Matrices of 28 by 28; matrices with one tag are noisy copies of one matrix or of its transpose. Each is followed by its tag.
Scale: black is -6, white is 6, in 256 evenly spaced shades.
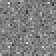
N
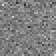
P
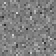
P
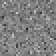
P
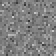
P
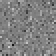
N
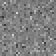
P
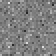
N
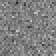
P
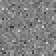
N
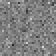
N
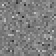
P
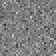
P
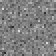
N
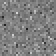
P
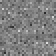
N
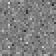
N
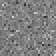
P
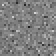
P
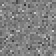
P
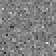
N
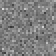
N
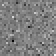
P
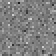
N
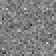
N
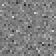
P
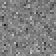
P
